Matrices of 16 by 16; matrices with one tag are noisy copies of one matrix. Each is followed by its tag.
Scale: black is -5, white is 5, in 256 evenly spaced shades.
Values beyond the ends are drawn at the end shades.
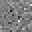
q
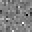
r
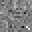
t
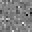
r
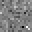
t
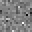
r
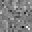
t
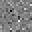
q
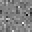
r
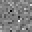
q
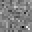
t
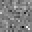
t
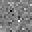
q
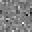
r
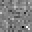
t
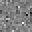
r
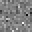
r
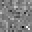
t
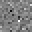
q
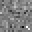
t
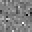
r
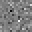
q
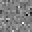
r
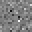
q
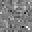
t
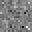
t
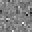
r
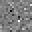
q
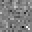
t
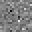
q
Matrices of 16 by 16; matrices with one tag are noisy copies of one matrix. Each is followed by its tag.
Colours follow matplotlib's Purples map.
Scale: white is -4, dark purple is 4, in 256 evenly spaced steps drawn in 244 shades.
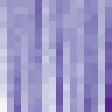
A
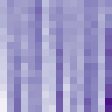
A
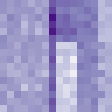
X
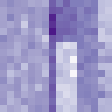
X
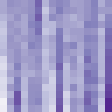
A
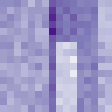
X
